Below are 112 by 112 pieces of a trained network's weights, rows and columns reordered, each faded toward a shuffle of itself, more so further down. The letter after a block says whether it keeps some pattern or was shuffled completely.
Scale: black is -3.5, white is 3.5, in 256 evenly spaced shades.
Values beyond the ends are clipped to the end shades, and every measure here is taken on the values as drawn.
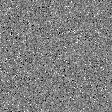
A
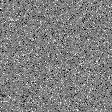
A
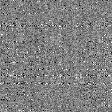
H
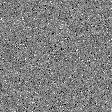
A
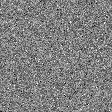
A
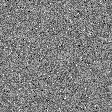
A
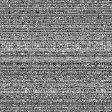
H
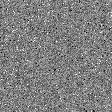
A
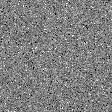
A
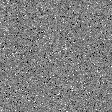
A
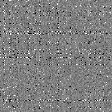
H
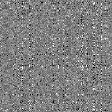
H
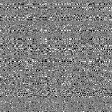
H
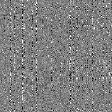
H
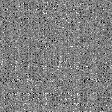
H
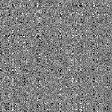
H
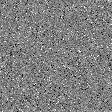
A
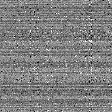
H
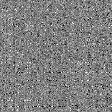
H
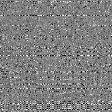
H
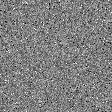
A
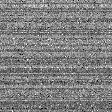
H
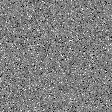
A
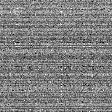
H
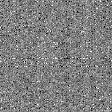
H
